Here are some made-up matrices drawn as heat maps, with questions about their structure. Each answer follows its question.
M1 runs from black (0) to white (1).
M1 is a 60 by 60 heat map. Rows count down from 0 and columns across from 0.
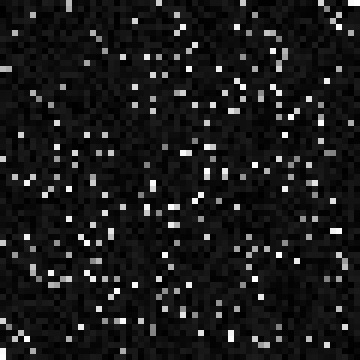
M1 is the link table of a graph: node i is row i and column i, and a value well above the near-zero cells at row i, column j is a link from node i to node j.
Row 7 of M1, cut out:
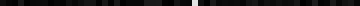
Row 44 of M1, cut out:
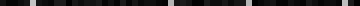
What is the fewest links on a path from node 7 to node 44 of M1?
6
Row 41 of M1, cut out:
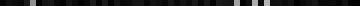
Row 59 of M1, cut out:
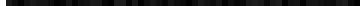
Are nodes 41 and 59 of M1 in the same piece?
yes
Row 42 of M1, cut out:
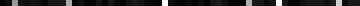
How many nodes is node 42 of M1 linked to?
6
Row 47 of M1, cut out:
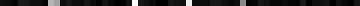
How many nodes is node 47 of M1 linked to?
5
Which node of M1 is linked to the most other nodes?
node 46
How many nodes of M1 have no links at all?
1
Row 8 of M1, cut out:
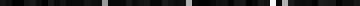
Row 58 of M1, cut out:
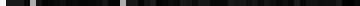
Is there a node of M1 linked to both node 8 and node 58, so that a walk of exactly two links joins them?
no
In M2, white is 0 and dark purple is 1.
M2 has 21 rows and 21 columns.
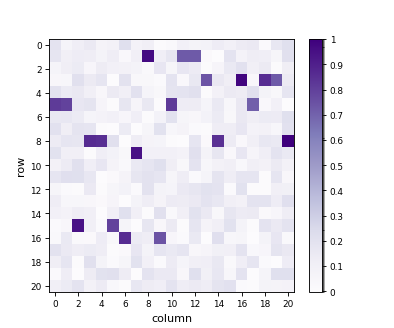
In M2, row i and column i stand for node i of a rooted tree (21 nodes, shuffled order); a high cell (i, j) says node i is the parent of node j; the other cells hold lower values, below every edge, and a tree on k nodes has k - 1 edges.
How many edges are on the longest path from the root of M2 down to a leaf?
7
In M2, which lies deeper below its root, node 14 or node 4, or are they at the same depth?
the same depth
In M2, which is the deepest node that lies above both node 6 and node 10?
5
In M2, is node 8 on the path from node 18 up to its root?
yes
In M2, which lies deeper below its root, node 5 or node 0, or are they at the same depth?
node 0
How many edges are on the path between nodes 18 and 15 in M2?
5
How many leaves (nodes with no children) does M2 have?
14
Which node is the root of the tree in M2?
15
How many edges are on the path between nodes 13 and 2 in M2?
6
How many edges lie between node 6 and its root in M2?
6
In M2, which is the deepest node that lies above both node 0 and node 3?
5
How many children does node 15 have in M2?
2
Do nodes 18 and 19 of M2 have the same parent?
yes
